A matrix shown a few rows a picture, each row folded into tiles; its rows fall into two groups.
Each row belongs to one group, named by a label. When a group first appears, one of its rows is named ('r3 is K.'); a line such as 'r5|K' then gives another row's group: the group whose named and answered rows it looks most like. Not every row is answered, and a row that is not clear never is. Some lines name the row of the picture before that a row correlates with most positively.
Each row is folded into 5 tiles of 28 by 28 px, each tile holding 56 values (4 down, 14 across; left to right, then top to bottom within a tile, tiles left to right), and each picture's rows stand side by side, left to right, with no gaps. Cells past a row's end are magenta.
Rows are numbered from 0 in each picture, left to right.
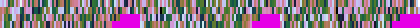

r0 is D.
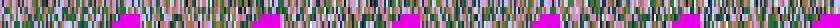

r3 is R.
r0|R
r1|R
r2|D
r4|D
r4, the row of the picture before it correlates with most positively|0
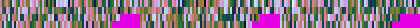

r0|R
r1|D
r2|R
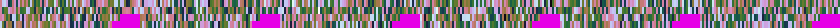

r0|D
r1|R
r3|D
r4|D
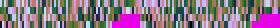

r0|D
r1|R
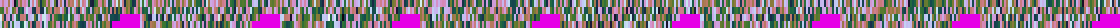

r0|D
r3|D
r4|R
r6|R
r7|R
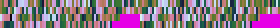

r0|D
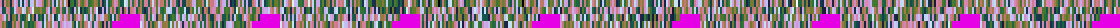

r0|R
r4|D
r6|R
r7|D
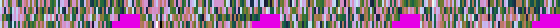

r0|R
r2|D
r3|R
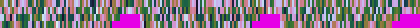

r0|D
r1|D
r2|D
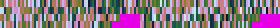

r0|R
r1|D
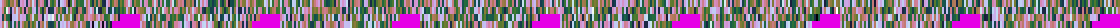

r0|R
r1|R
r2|R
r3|R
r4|R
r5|D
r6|R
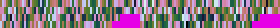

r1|D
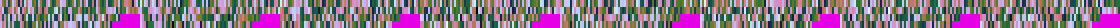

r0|R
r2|D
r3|D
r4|R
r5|D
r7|D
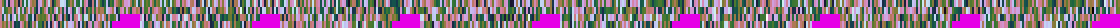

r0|R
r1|D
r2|R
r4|R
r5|D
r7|R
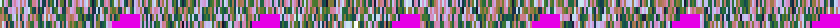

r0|D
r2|R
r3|D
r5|D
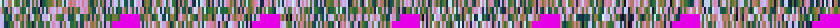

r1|R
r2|R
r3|R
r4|D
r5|R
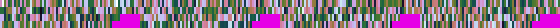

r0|D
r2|R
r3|R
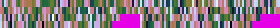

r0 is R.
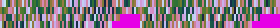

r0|D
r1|D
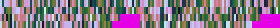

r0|R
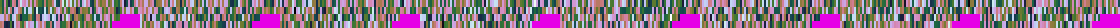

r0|D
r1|D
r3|D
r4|R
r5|D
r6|D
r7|R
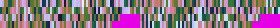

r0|D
